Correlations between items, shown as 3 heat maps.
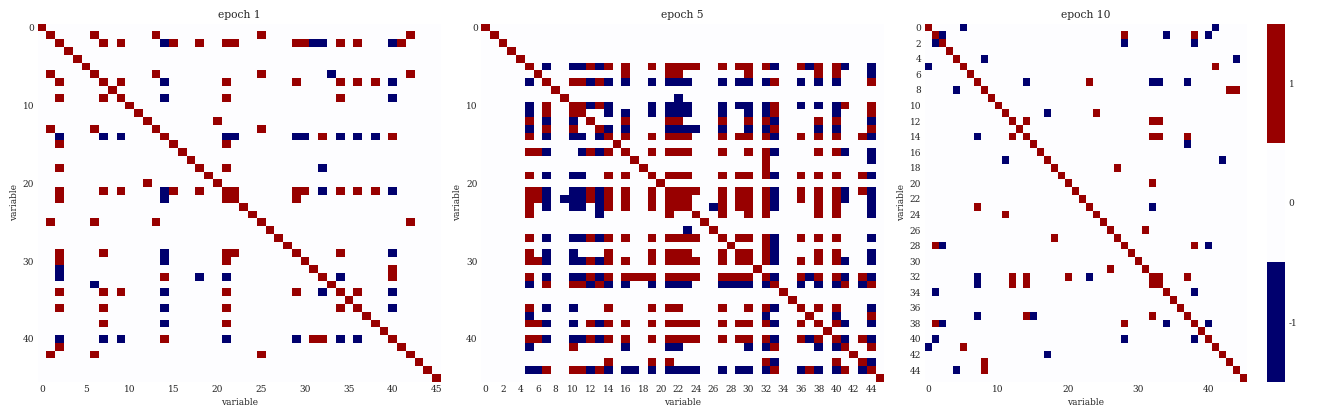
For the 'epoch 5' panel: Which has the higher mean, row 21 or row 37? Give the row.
21
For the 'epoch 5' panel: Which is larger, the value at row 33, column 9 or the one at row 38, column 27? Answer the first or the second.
the second
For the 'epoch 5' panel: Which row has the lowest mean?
44
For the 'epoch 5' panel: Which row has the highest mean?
32
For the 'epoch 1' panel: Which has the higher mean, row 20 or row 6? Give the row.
6
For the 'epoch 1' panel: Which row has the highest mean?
21
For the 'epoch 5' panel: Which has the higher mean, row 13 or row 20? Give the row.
20
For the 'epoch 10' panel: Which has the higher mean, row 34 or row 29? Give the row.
29
